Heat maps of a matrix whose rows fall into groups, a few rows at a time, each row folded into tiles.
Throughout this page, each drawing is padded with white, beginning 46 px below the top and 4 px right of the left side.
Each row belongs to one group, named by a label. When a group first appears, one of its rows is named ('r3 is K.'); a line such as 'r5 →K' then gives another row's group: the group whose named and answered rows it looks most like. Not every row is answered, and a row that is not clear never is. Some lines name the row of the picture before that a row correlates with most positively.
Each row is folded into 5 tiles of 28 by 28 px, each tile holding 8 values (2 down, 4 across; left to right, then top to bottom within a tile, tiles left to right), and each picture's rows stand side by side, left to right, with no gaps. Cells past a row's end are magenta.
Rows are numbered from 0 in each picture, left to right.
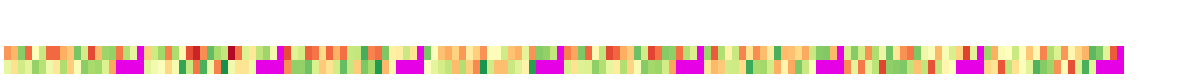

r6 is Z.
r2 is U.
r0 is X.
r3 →U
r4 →X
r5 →Z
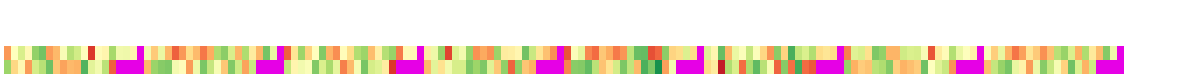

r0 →X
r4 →U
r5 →Z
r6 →X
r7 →U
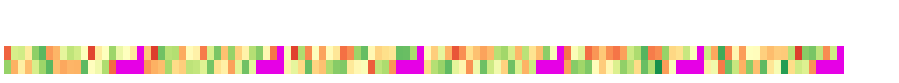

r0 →X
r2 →Z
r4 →U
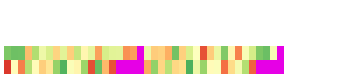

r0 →Z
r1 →Z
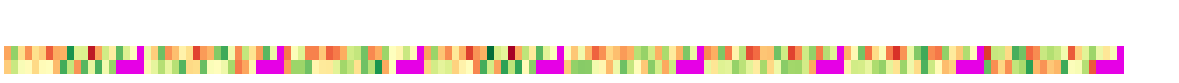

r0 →U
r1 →U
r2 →U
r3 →U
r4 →U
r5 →X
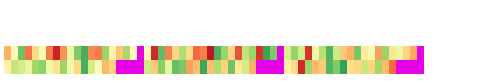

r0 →U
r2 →Z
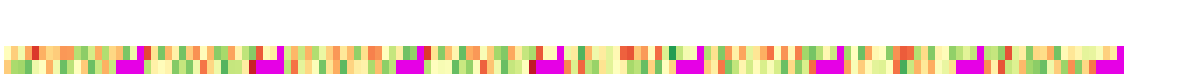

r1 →X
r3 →X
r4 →Z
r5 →Z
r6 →Z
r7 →Z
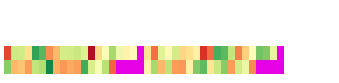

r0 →X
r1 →Z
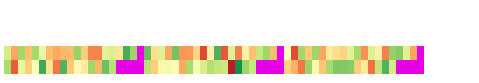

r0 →X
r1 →Z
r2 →Z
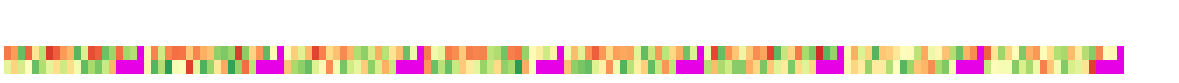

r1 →U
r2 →U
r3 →U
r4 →U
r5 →X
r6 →Z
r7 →X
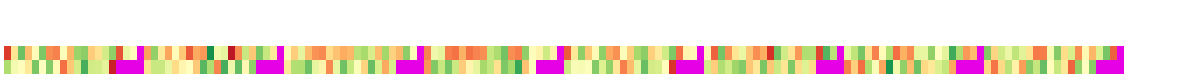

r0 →X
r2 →U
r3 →U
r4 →X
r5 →X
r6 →Z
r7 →Z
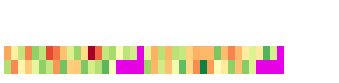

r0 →X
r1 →X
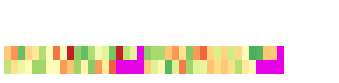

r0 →X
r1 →Z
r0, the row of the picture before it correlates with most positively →1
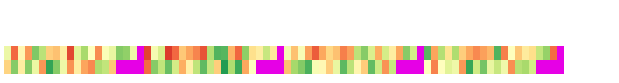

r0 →Z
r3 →Z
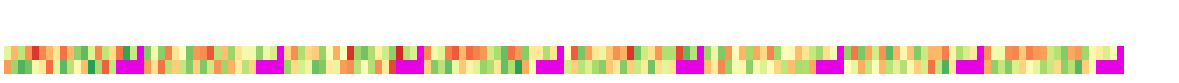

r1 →Z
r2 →X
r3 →U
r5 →Z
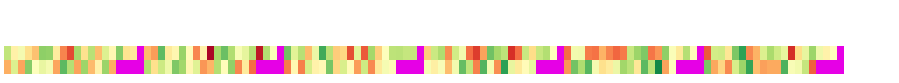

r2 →Z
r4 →U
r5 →X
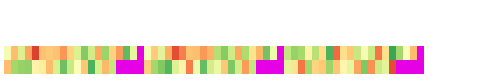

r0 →U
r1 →U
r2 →Z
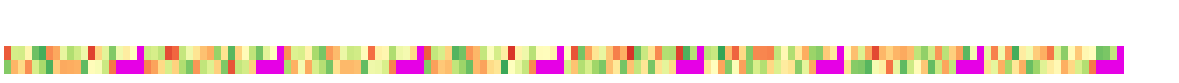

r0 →X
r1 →Z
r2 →X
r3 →X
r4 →X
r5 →Z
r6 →U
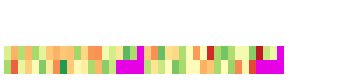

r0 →X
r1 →X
